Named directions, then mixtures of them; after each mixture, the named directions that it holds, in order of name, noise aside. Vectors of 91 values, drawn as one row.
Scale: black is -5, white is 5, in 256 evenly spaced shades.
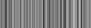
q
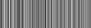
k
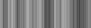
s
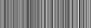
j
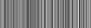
j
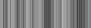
s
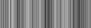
k, s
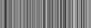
j, q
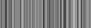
q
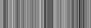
j, s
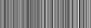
j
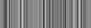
k, q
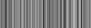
q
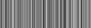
k, q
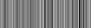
j, s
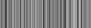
q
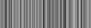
q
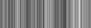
q, s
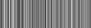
k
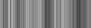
s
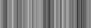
q, s
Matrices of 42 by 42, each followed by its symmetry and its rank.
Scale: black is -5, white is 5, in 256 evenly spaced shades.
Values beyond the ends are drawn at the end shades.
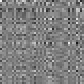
neither, rank three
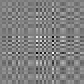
symmetric, rank one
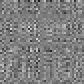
neither, rank five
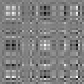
symmetric, rank two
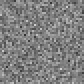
antisymmetric, full rank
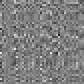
neither, rank five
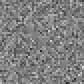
antisymmetric, full rank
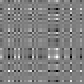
symmetric, rank one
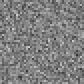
neither, full rank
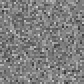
neither, full rank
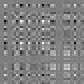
symmetric, rank two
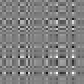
symmetric, rank one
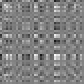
symmetric, rank two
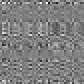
neither, rank three
